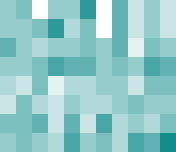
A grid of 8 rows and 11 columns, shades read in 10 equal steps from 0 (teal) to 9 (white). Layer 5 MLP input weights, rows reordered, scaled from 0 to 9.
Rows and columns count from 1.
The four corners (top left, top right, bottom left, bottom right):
5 7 5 0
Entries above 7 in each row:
2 1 1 0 1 0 0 0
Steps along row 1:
down up down same down up down up down up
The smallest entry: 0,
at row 8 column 11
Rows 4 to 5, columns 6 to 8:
3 5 4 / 6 5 5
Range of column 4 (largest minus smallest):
7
